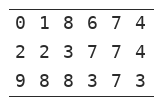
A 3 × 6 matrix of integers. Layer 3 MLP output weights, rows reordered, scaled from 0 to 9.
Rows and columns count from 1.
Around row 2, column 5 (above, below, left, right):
7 7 7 4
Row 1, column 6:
4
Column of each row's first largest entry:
3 4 1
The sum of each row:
26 25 38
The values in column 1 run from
0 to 9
